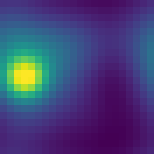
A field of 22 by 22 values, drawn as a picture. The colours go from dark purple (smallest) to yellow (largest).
A single bump stands in the middle left. No lone cell stands out from its neighbours. The ninth with the highest average is the middle left. The middle left is the roughest part. Overall the values sit about 20% of the way up the scale. There are no regular stripes. The values are skewed, with a long tail toward high values.
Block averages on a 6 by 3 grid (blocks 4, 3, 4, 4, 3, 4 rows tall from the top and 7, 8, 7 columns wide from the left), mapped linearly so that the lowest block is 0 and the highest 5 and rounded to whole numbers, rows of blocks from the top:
111 / 321 / 521 / 411 / 100 / 100
